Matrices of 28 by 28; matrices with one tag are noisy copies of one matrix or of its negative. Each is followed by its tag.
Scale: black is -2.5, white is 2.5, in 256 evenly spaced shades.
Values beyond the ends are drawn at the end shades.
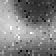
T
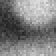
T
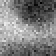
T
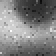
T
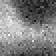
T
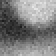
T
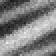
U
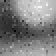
T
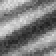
U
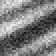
U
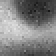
T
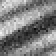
U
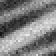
U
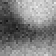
T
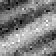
U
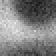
T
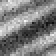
U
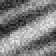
U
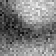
T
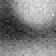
T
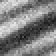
U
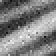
U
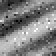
U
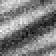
U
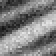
U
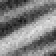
U
